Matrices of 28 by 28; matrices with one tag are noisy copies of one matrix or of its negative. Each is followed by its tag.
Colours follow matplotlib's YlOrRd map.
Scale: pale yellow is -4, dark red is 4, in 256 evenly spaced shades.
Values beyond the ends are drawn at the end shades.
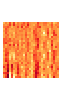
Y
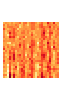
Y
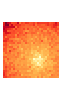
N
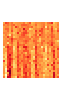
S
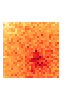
N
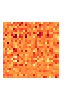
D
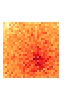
N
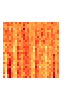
S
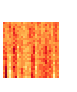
S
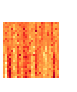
S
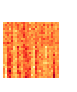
S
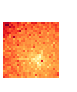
N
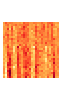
S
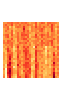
S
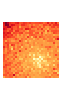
N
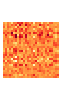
D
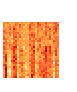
S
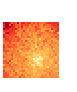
N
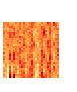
Y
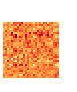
D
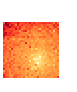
N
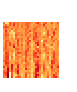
Y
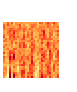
Y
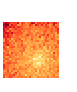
N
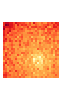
N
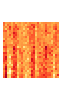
S
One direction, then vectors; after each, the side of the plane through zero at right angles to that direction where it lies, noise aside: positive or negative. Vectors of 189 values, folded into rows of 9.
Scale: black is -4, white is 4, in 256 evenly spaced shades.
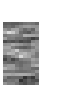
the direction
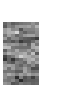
positive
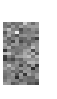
positive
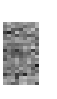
negative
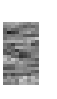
negative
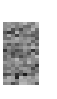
negative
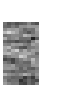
positive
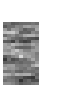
positive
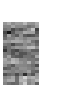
negative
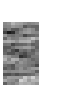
negative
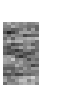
negative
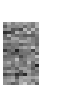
negative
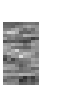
positive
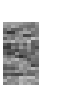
negative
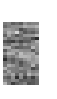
positive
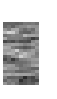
positive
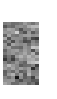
positive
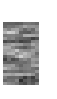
positive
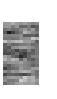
negative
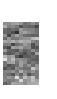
negative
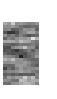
negative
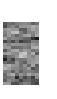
positive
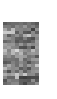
positive
